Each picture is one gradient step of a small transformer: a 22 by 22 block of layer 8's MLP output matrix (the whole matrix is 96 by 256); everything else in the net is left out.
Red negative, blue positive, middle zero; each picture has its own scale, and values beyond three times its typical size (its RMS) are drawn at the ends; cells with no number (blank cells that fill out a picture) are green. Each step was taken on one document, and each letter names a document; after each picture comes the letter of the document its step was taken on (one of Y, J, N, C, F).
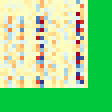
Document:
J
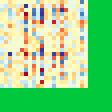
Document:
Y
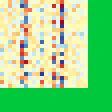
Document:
Y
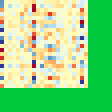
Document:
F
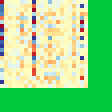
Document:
F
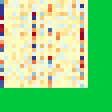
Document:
F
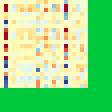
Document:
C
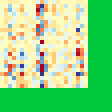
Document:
J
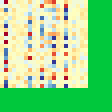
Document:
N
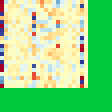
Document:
F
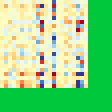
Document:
J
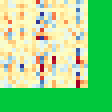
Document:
J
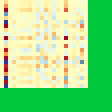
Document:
C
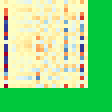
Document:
C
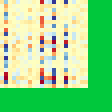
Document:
N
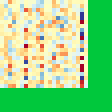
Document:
Y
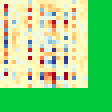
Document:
N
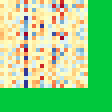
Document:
Y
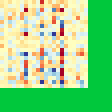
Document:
Y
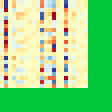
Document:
N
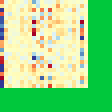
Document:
F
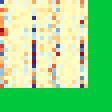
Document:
F
